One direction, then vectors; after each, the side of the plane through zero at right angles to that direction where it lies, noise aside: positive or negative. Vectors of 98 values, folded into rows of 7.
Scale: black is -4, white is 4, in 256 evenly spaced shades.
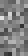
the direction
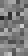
negative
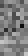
positive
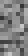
negative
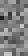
negative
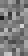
negative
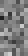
negative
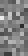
positive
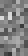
positive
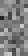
negative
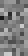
negative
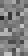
negative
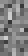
positive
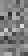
negative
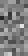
negative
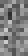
negative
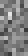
positive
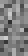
positive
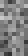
positive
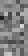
negative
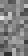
positive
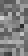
positive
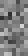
negative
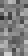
negative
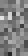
positive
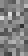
positive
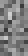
positive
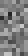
negative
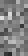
positive
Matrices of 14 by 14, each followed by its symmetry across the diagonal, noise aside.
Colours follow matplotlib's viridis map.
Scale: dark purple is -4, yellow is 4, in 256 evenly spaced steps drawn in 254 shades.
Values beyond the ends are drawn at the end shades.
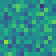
antisymmetric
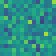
neither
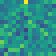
neither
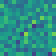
antisymmetric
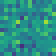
antisymmetric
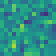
antisymmetric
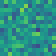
neither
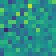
antisymmetric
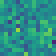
neither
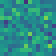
neither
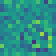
antisymmetric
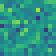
neither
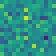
neither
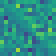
antisymmetric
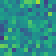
antisymmetric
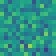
neither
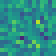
antisymmetric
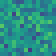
neither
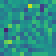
antisymmetric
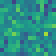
neither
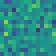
neither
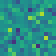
antisymmetric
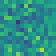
neither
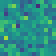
antisymmetric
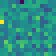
antisymmetric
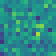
neither
